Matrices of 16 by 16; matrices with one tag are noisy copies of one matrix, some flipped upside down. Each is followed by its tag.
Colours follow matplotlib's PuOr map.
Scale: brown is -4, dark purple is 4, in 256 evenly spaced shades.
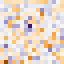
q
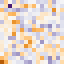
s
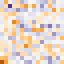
s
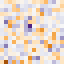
q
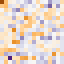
s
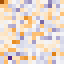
s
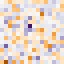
q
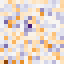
q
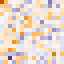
s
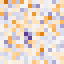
q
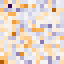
s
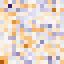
s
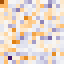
s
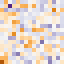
s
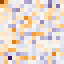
s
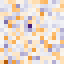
q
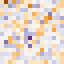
q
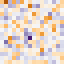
q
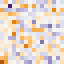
s
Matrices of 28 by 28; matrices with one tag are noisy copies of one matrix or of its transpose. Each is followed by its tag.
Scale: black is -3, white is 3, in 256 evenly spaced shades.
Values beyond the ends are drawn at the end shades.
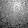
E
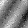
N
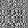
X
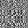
X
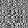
X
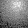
E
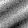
N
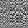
X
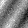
N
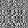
X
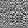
X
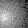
E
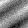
N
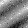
N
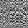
X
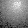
E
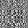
X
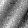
N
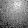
E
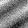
N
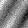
N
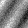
N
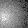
E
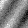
N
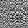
X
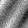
N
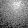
E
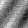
N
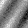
N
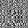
X
